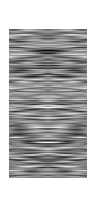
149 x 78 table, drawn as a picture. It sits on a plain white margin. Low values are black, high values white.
Overall the values sit about 50% of the way up the scale. The grain runs across in streaks. The values follow a bell shape. It is mirror symmetric from left to right.
